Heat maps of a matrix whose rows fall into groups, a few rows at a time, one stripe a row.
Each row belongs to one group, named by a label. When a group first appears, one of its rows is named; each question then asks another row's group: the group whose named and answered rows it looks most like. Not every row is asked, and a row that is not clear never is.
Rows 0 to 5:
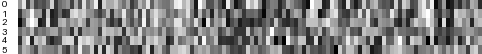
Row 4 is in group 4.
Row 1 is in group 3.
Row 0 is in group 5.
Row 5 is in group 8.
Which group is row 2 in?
3
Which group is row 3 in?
5
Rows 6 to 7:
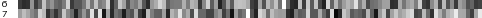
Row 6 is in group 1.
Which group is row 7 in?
8
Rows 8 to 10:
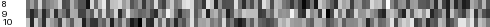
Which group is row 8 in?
5
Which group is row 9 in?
1
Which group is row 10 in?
8
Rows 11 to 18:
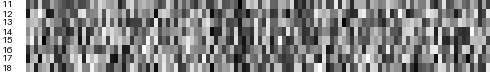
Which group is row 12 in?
3
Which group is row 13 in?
8
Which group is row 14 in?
5
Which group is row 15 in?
5
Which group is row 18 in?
3
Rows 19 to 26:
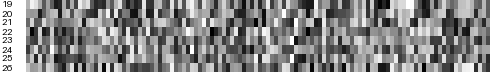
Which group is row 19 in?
8
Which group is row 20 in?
8
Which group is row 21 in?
4
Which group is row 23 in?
1
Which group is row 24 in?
4
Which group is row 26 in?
8
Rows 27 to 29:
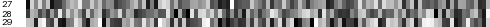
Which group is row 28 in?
4
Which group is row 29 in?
3
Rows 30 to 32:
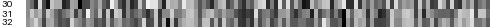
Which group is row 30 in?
5
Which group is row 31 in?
8
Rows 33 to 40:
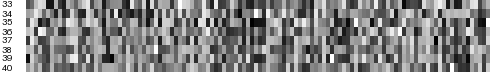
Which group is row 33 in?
3
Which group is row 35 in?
4
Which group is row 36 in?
3
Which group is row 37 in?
4
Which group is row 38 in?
5
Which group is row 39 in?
4
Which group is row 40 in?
5
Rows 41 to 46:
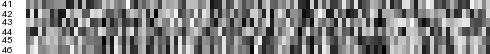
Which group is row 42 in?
3
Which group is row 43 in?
8
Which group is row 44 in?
1
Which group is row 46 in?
8
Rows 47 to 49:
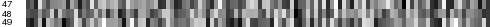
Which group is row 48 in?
1
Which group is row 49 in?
1
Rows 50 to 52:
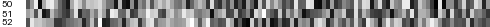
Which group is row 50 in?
4
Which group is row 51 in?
5
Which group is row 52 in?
3
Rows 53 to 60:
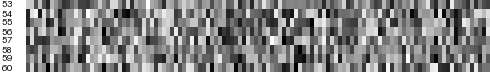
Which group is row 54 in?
4
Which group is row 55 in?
3
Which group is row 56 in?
3
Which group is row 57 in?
4
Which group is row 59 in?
1
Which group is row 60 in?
3
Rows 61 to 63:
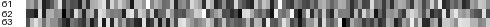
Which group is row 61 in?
5
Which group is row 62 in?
1
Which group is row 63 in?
8
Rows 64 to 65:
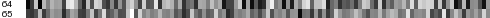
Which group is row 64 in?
4
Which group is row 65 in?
1
